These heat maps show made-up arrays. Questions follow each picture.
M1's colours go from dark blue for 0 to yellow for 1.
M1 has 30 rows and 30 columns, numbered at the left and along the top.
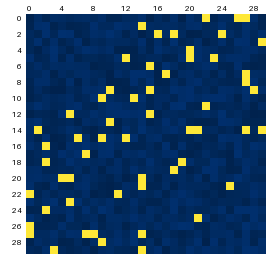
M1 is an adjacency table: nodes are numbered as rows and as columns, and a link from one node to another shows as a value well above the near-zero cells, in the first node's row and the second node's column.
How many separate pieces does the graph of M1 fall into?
2
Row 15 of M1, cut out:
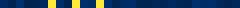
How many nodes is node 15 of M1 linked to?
3
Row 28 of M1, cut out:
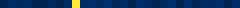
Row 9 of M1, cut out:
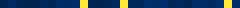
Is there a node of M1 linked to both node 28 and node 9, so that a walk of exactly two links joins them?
no
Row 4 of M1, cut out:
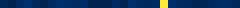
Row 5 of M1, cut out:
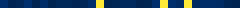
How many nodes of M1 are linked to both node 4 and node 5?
1
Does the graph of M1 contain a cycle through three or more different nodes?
no
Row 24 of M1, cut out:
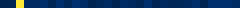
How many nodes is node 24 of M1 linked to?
1
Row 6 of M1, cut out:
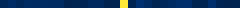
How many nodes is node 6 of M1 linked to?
1
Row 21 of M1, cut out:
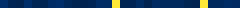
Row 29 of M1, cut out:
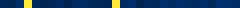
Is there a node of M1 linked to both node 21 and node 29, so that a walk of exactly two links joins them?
yes
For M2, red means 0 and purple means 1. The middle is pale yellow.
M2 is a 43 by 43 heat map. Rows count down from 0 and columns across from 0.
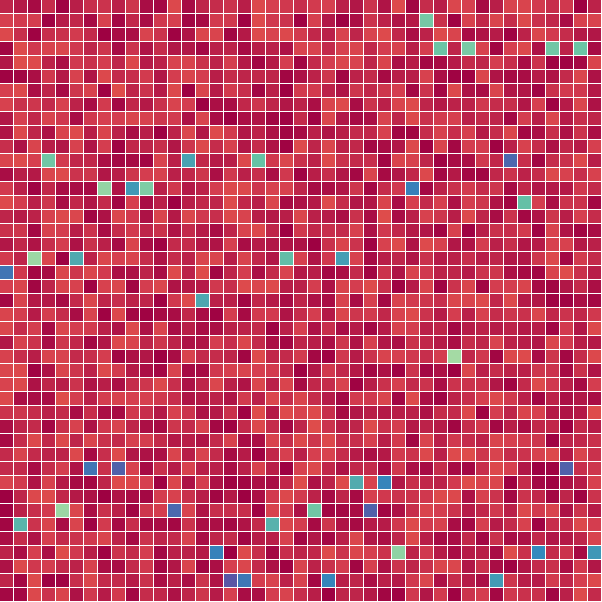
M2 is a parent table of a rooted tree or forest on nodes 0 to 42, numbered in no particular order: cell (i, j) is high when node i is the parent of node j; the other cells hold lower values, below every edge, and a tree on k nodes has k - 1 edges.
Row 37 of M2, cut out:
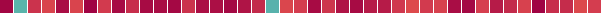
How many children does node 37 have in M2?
2
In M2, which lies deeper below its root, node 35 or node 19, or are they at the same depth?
the same depth
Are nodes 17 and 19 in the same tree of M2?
no
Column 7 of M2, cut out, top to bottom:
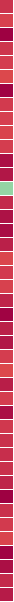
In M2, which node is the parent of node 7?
13
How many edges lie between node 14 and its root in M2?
1
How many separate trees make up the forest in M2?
3
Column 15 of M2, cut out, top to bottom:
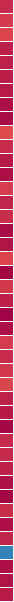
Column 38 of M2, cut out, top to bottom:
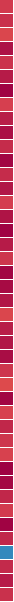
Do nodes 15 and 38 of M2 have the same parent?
yes
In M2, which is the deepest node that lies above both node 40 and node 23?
3
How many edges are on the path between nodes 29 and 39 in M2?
4
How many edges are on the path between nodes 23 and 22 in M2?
5
